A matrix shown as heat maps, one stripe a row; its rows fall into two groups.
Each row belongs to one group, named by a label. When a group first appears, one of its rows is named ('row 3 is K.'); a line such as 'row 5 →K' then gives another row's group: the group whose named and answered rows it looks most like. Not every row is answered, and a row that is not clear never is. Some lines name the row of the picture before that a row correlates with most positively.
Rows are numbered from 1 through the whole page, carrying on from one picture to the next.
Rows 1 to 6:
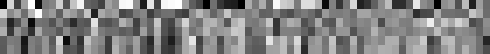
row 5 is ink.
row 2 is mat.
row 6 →ink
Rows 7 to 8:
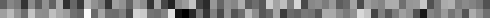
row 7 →ink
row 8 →mat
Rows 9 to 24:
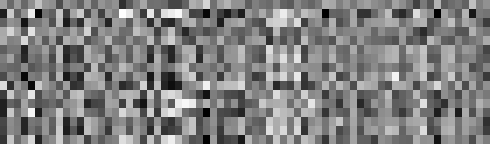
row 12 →mat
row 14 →ink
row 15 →ink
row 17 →ink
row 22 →ink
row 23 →ink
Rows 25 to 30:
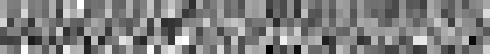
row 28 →ink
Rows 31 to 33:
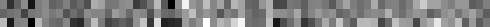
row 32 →ink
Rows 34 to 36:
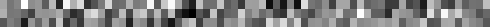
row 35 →mat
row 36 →ink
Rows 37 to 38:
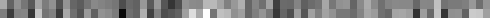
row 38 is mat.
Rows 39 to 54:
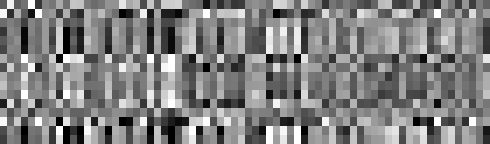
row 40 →mat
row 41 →ink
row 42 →ink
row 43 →ink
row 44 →ink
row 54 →ink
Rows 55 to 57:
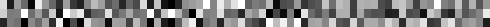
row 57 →ink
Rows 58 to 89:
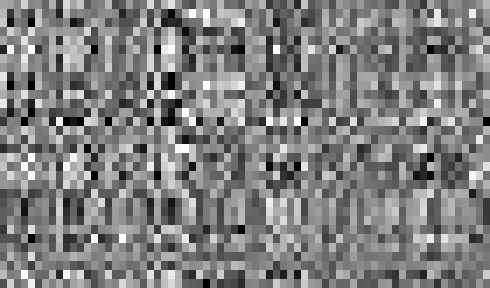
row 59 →mat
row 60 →mat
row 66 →mat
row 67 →mat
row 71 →ink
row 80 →ink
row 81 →ink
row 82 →ink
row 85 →ink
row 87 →mat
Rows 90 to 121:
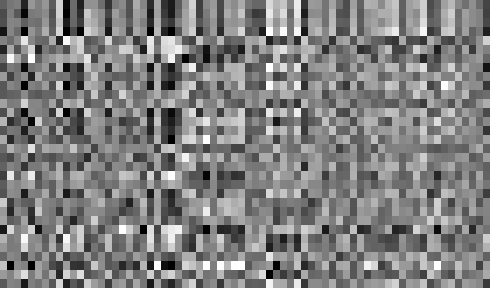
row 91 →ink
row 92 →ink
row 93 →ink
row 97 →ink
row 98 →mat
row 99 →ink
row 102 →ink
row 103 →mat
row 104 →ink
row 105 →mat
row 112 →mat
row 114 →mat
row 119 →mat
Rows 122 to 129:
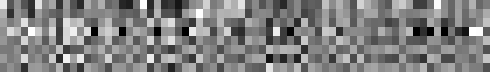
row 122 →mat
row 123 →mat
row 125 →mat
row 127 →ink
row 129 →ink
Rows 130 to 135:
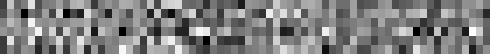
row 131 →ink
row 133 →mat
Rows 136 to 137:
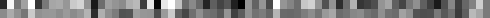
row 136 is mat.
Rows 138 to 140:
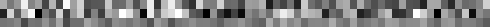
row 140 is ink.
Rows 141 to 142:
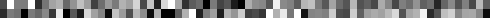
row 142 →ink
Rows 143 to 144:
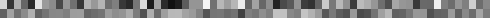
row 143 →mat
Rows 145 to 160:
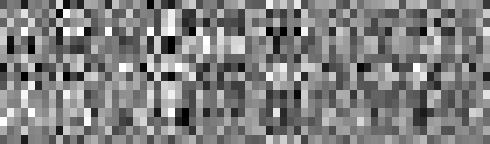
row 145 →ink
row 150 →mat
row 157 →mat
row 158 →mat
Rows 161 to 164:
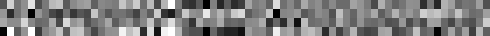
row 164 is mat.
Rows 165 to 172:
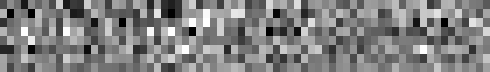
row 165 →ink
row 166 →mat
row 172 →mat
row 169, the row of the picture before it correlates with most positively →164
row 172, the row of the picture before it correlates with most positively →162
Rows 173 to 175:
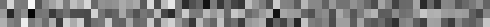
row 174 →mat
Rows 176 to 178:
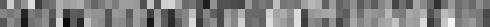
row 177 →ink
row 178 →ink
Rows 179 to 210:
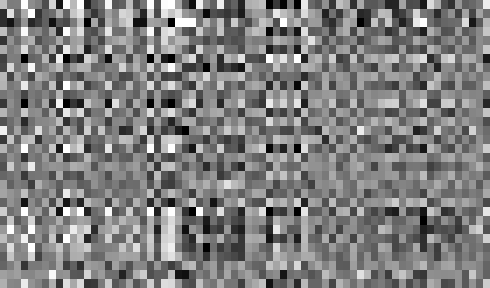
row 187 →mat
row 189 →ink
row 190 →ink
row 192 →ink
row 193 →mat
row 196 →ink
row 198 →ink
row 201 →ink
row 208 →ink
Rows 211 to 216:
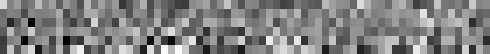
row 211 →mat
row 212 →ink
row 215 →ink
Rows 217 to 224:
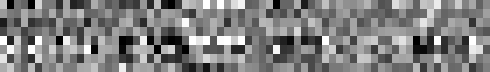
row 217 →mat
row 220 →ink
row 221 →mat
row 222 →mat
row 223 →mat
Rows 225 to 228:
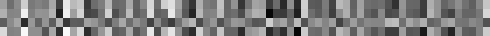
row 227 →ink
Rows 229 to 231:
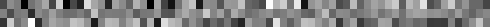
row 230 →mat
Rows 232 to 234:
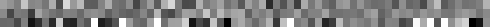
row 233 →mat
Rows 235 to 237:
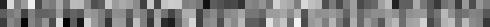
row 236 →ink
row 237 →ink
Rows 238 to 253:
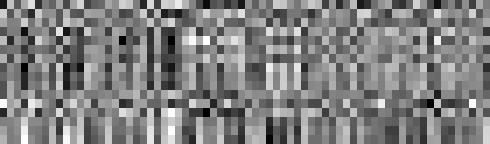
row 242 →mat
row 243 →ink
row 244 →mat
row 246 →ink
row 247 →ink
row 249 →mat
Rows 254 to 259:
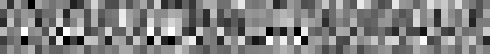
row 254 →mat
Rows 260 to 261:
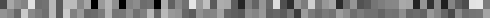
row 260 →mat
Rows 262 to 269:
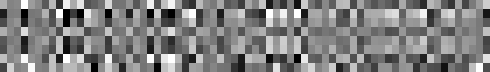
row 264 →ink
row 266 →ink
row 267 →ink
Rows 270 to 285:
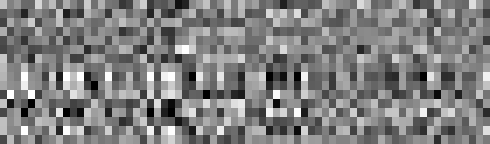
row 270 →mat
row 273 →mat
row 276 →mat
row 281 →mat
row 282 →ink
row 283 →mat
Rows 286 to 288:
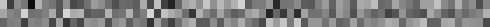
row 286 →mat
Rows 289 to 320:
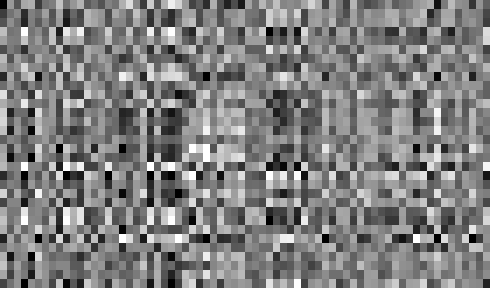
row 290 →ink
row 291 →ink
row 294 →ink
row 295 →mat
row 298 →ink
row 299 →mat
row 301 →mat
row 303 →mat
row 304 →ink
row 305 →mat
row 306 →mat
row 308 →ink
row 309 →ink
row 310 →mat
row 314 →mat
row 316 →mat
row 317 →mat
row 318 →mat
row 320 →ink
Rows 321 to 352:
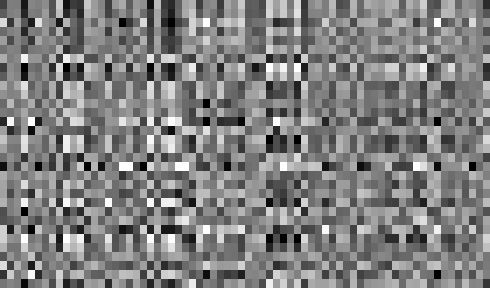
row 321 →ink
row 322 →ink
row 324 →ink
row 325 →mat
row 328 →ink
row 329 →ink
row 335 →mat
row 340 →mat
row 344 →ink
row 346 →mat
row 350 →mat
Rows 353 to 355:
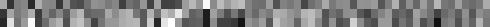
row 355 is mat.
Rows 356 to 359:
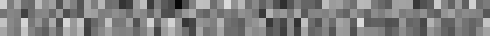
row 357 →ink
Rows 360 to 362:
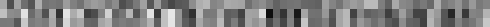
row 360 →mat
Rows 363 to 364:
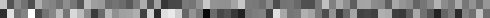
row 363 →mat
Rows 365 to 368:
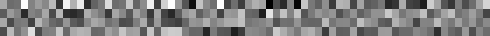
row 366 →ink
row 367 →mat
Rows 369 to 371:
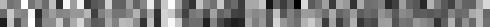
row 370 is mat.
